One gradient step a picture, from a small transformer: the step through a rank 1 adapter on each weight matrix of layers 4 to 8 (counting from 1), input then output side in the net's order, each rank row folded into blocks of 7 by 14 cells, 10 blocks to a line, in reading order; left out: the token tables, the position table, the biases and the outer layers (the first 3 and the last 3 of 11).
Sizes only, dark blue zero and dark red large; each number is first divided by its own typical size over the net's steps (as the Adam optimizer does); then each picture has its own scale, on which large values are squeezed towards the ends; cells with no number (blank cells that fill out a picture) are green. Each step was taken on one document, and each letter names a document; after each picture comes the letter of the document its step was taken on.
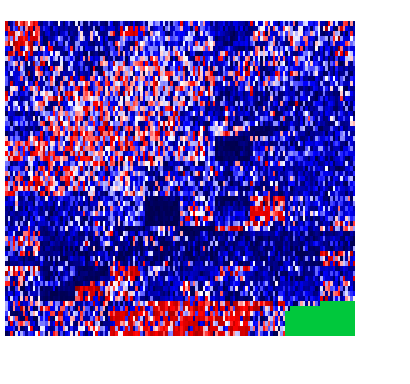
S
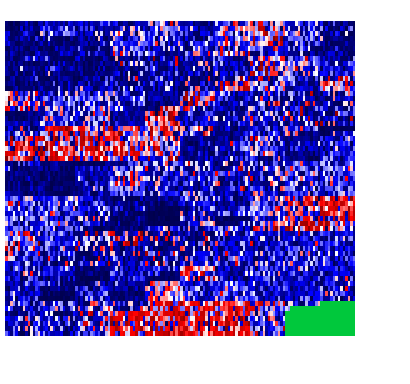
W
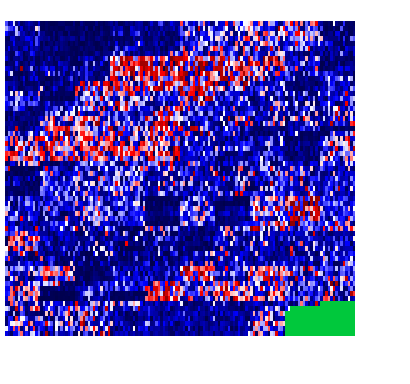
W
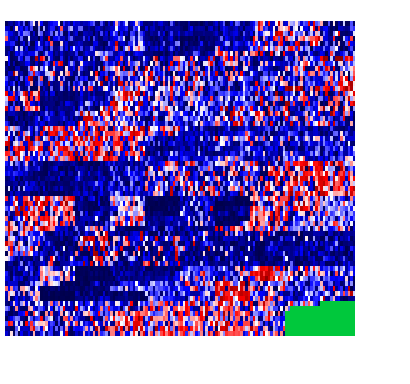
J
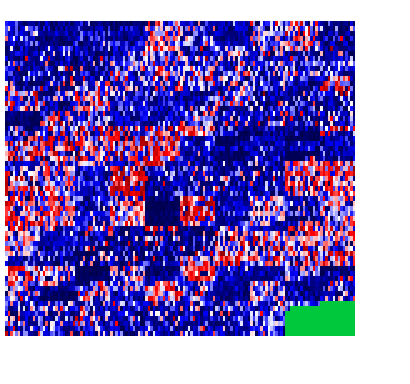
S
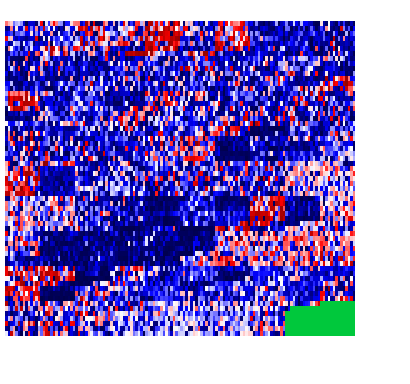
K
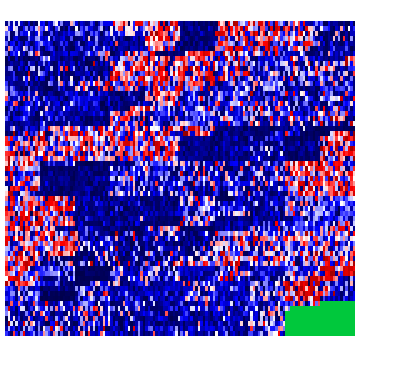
S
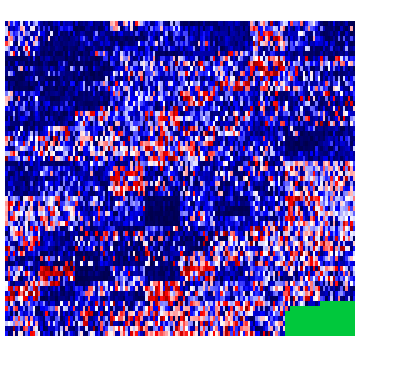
W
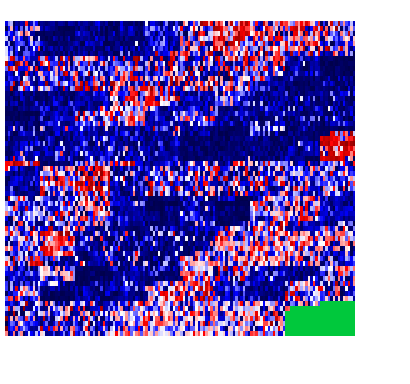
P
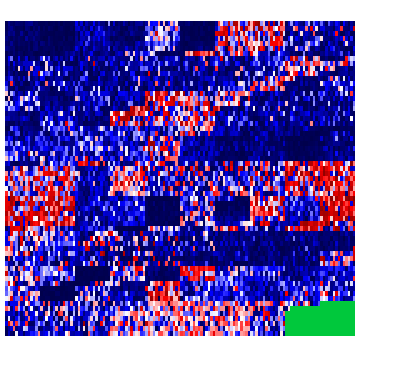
S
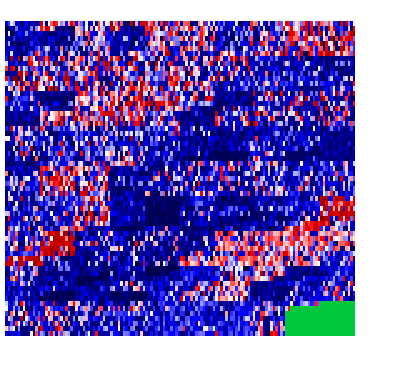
P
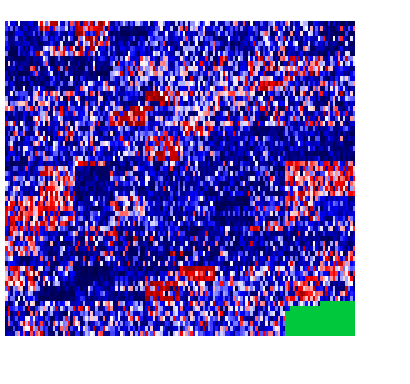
S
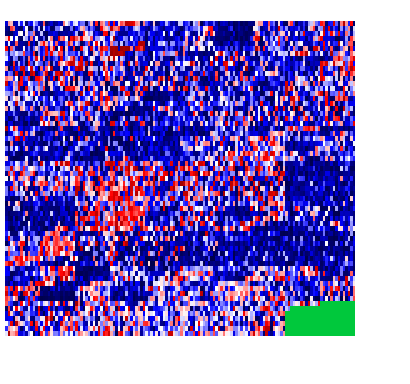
J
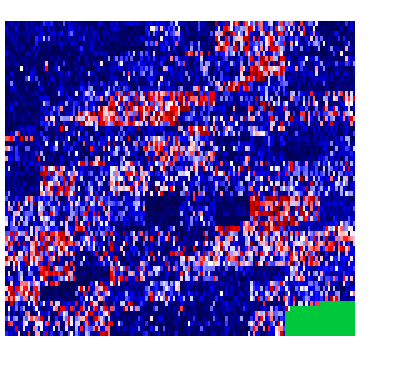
W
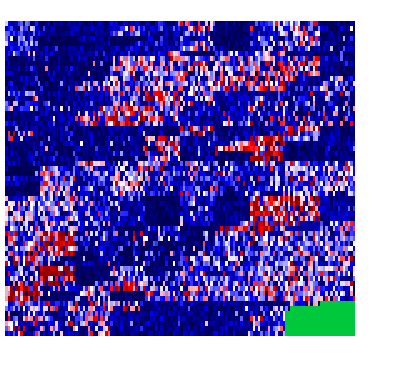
W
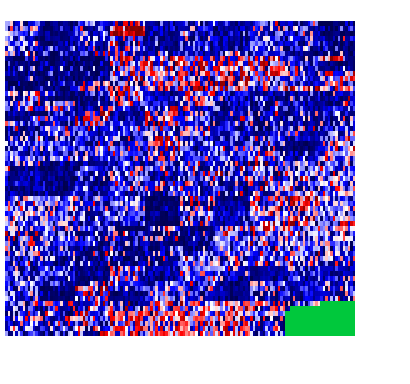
W
